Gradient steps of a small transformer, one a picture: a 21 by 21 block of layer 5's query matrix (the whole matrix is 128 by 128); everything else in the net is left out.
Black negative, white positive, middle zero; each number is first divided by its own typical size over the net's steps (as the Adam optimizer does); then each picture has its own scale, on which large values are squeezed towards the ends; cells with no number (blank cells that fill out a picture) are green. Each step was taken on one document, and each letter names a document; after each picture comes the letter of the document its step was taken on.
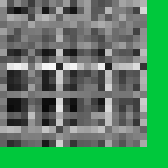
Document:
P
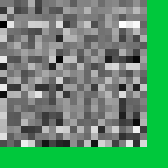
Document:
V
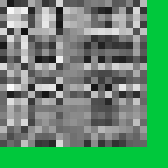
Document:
P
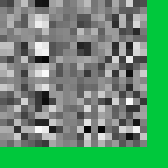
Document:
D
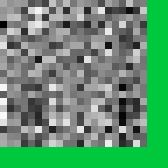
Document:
V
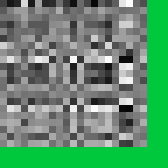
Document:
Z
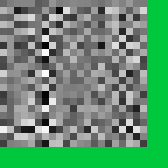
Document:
D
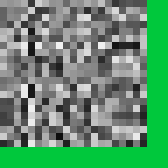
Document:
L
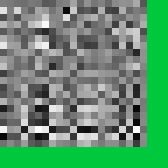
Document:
D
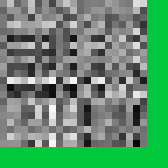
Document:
L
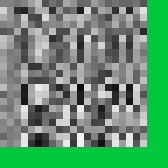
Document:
L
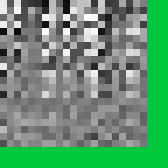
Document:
Z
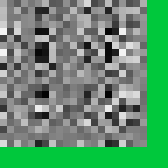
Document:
Z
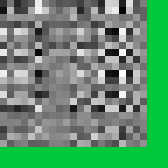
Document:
Z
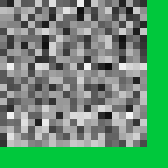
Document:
L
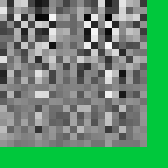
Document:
Z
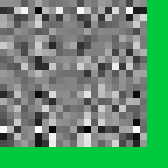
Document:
D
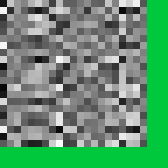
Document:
V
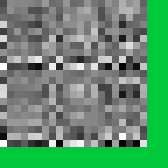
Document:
V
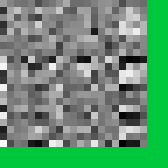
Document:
V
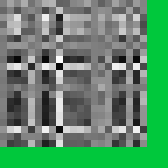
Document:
P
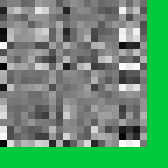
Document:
V
